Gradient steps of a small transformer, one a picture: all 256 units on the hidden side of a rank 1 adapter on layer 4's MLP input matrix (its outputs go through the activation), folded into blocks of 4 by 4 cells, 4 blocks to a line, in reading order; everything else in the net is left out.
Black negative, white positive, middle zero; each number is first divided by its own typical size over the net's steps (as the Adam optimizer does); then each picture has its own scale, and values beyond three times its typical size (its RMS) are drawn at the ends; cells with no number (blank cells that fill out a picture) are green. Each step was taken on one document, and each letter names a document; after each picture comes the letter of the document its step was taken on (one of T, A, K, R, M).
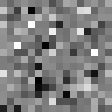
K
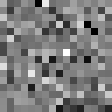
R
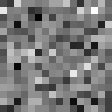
K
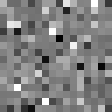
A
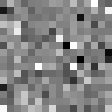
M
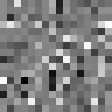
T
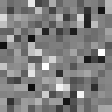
R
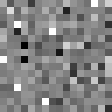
A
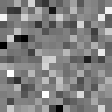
R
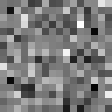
R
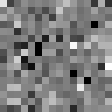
A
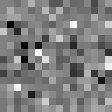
A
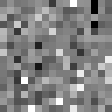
A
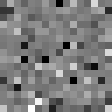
M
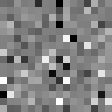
T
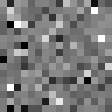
A
